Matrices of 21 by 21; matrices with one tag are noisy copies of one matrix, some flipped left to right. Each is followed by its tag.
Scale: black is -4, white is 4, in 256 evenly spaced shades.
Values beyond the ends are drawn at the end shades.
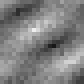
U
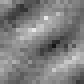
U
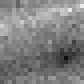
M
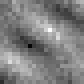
U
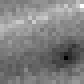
M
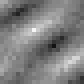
U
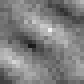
U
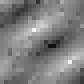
U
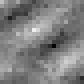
U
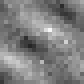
U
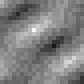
U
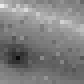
M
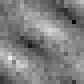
U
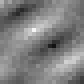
U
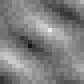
U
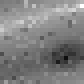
M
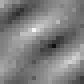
U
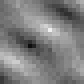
U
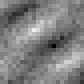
U
